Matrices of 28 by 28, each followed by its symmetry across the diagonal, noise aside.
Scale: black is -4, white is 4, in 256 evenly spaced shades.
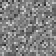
symmetric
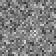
symmetric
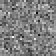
antisymmetric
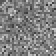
symmetric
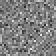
symmetric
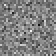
symmetric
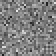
antisymmetric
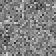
symmetric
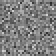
antisymmetric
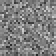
antisymmetric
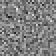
antisymmetric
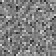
antisymmetric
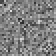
symmetric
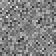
symmetric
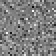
antisymmetric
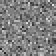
antisymmetric
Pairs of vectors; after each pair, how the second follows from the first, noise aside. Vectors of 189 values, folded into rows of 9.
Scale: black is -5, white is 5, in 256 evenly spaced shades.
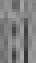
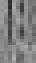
reversed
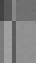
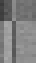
copied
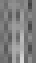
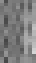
wrapped around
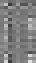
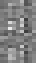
wrapped around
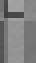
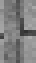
wrapped around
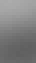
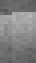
wrapped around
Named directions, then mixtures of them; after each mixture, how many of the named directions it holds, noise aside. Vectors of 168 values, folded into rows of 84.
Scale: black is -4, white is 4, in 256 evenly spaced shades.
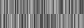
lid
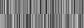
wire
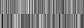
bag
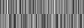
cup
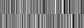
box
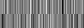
three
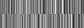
one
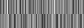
one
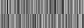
two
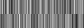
one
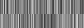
two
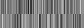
two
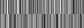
one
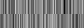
three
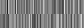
three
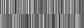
three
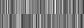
three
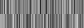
one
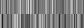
one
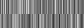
three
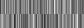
three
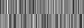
one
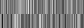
one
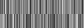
one
